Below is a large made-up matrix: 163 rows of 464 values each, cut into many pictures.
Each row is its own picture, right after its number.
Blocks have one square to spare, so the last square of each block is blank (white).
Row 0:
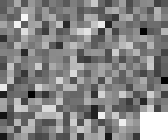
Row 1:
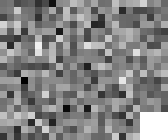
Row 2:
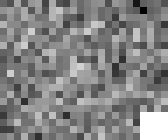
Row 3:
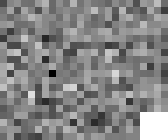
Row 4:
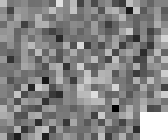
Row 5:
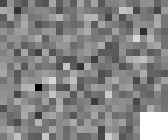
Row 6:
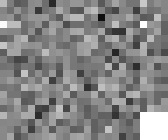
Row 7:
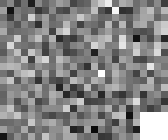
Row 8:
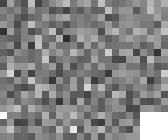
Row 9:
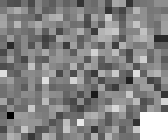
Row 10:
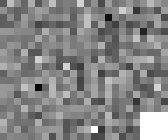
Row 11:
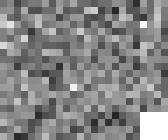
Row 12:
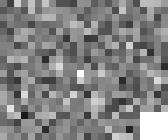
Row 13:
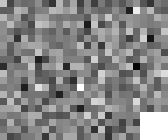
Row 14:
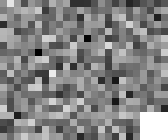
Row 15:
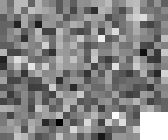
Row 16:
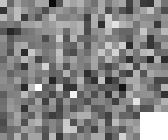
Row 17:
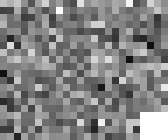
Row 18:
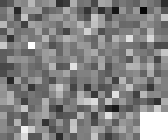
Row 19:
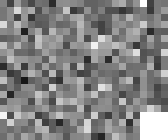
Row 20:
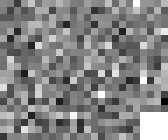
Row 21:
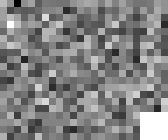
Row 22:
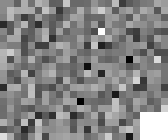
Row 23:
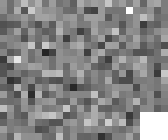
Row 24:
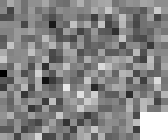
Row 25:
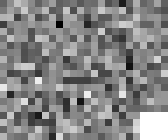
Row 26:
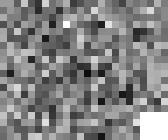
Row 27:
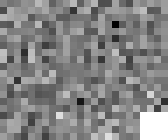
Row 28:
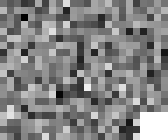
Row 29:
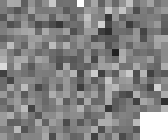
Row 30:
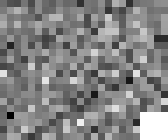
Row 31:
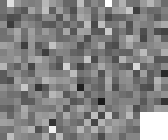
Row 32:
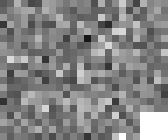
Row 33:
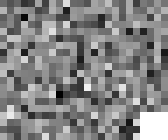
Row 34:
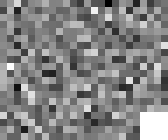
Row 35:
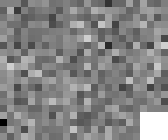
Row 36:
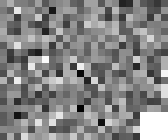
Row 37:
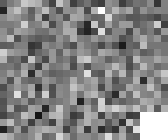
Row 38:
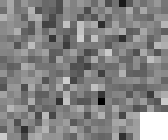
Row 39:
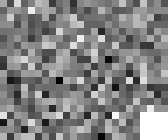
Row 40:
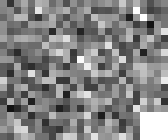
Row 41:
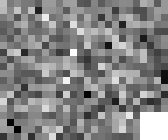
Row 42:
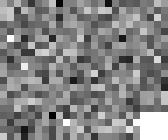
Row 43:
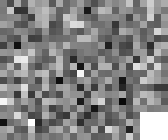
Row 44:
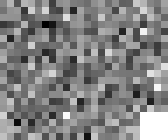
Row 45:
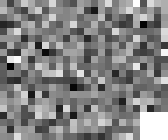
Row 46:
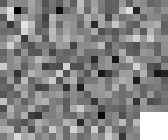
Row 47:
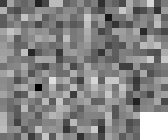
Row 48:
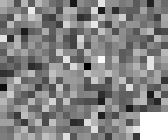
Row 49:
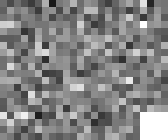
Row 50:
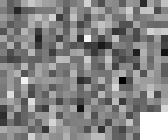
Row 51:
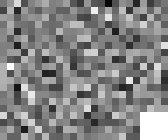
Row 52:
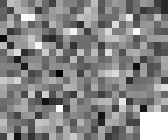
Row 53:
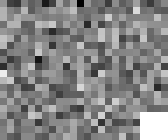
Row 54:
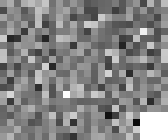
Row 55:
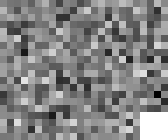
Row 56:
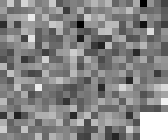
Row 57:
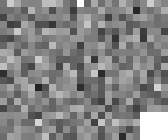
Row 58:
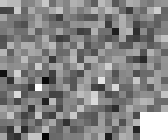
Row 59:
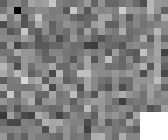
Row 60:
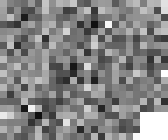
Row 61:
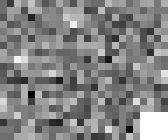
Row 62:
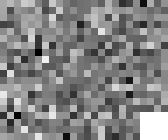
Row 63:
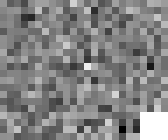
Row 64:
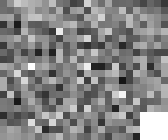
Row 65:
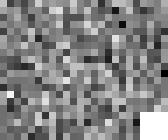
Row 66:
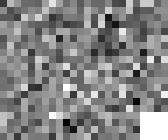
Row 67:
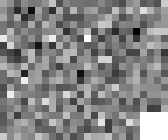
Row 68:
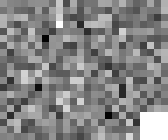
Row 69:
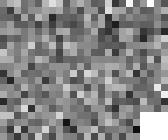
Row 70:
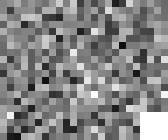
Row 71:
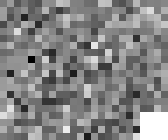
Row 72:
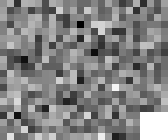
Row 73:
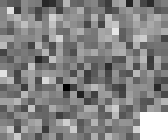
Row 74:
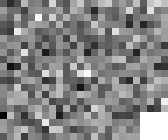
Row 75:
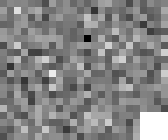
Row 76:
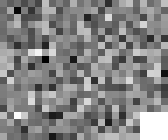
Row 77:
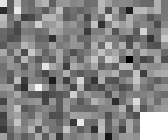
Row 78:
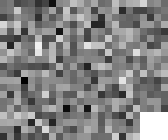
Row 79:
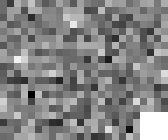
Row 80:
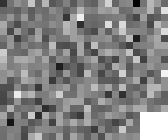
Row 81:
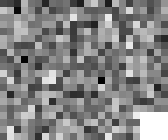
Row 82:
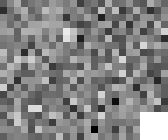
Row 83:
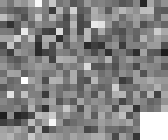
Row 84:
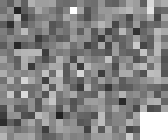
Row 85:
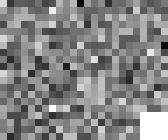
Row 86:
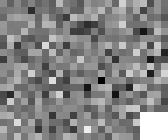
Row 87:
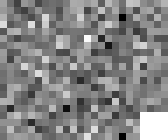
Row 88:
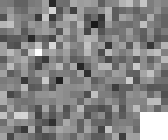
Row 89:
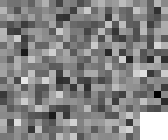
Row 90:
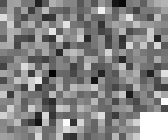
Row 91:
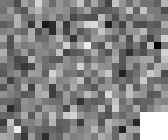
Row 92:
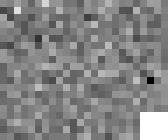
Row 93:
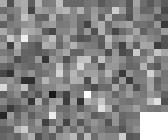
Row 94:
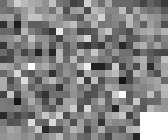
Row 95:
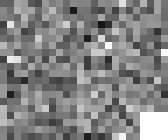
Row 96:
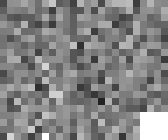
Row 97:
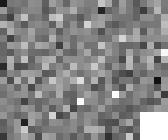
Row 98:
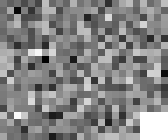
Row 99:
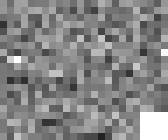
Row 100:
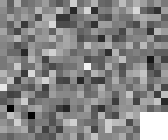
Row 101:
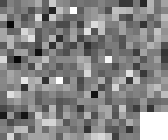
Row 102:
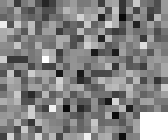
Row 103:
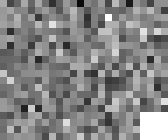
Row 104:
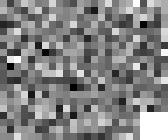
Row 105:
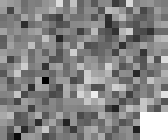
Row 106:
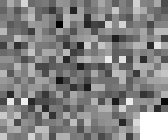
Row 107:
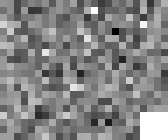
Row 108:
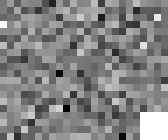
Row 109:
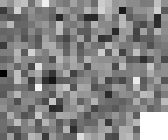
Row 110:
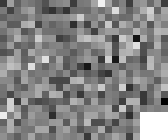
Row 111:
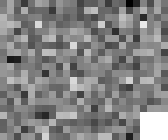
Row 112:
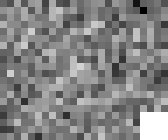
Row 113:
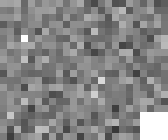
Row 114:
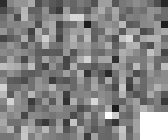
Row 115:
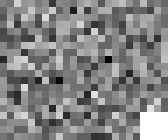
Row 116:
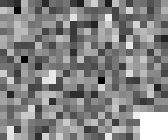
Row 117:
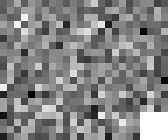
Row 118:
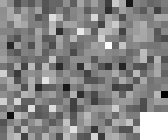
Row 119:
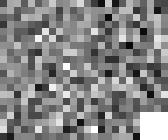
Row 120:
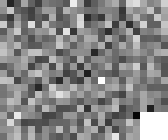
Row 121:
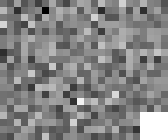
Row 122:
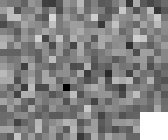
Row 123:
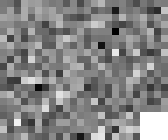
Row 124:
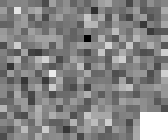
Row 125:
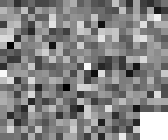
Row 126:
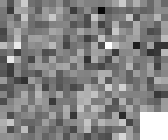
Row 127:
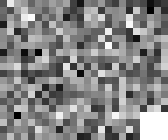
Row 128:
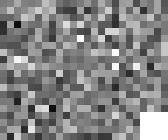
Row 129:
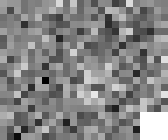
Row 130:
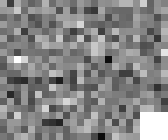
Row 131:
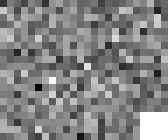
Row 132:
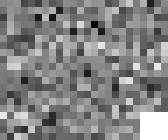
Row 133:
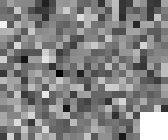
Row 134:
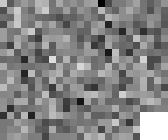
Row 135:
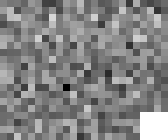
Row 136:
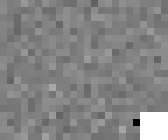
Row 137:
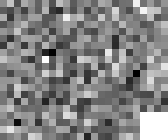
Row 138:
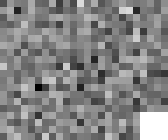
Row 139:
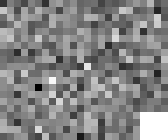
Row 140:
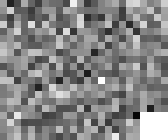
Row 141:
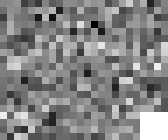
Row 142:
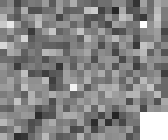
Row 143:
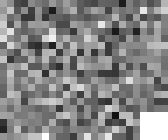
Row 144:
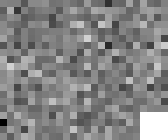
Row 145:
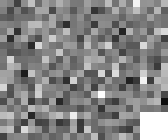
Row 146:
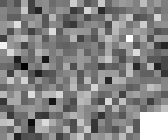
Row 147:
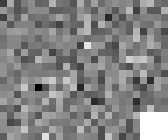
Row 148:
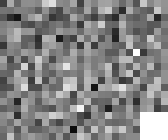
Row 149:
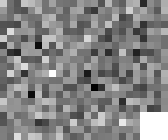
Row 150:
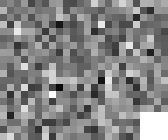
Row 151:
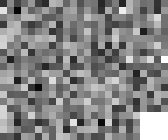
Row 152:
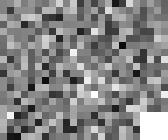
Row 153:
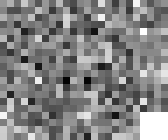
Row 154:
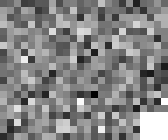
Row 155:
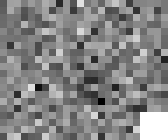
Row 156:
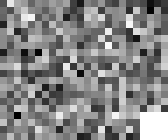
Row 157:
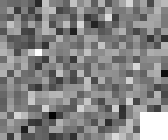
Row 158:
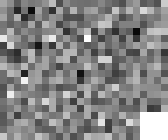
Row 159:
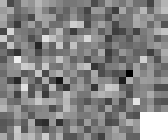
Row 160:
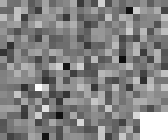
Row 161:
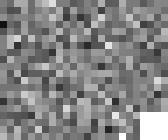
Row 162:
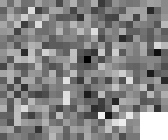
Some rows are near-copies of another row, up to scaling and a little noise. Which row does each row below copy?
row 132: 141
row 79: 61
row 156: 127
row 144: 35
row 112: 2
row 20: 145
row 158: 67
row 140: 120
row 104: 45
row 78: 1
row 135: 122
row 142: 11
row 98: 76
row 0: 117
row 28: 33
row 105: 129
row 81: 116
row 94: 64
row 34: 51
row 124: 75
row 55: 89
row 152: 70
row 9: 30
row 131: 139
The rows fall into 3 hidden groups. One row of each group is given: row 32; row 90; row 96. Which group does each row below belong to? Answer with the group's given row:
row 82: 90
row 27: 90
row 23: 32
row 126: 32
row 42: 90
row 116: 96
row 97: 90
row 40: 90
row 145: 90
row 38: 90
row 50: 32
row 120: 32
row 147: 96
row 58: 96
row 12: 32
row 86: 90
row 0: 90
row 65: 90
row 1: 32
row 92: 96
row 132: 32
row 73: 96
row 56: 32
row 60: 90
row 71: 90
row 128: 32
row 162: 90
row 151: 96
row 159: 32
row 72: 32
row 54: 90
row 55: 90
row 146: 32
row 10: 96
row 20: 90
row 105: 96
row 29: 96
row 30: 96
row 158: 32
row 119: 96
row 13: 96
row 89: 90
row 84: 32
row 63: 90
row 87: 32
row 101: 32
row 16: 96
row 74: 32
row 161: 32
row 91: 90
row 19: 32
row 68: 90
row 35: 32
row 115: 32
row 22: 90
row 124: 32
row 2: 90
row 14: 32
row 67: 32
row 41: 90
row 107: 32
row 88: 32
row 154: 90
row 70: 96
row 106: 90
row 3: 32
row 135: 96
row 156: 32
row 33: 90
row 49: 32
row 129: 96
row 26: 90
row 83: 32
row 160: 96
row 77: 96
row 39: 32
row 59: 32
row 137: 90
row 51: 32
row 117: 90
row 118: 96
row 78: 32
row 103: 96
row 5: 96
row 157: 32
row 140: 32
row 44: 90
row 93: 90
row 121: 90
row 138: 96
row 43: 32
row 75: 32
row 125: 96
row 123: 90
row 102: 32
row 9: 96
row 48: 90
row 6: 32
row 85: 96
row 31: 96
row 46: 96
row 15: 32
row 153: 90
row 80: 90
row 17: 96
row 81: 96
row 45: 32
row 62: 32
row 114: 90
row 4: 96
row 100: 90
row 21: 32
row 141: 32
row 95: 32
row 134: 90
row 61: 32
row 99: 32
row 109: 96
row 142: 32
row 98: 32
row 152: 96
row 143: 32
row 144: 32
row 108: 32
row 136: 90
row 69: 96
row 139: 96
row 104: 32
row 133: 32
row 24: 96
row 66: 96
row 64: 32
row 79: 32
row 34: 32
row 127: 32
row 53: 96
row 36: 32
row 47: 96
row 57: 96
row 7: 90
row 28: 90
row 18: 90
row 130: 32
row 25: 90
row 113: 96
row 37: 90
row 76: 32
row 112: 90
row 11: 32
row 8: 90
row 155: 96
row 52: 32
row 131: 96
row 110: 90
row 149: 32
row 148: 96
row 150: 96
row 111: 32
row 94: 32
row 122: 96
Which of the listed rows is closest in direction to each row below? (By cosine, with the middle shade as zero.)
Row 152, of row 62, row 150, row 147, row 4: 4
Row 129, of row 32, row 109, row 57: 109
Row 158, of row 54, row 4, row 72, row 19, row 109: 72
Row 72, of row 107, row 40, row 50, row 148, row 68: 50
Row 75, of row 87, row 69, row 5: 69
